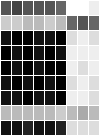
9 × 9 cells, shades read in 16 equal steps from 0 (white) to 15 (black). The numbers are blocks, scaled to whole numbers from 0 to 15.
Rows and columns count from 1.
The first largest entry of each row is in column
2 8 2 1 1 2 3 8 1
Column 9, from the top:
1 9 2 1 1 2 2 4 2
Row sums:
61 49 92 90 92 92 90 36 88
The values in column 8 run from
0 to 10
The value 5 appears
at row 8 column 8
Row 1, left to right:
10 11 10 10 10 9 0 0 1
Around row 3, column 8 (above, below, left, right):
10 1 2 2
